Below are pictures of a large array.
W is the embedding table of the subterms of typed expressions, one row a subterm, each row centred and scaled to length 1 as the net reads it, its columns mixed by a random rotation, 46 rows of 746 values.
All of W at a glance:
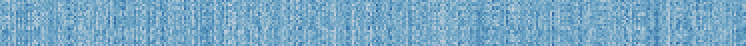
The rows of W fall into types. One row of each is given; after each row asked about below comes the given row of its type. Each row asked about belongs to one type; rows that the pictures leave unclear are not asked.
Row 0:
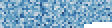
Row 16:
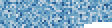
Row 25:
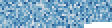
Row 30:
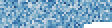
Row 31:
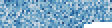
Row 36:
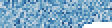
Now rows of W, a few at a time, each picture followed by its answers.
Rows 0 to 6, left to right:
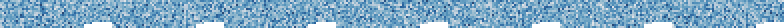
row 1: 16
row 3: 25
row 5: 25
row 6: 0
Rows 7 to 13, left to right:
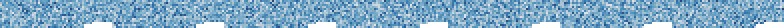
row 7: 16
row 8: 0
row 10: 25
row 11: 16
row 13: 31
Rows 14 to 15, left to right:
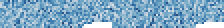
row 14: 36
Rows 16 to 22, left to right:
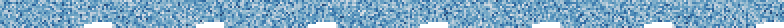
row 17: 25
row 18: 30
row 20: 25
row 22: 0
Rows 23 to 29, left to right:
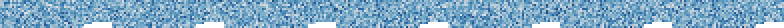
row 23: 36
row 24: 36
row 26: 36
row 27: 0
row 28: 36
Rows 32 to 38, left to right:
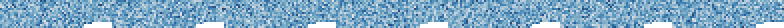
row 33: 31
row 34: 30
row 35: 16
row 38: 0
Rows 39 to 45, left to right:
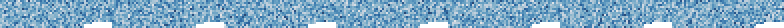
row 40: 16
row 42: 36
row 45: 36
